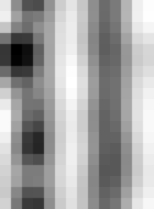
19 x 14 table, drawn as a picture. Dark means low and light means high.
Seam: vertical, 30% of the way across, the right part calmer. Ninth with the lowest average: top left. Stripes: upright, repeating 2 times.
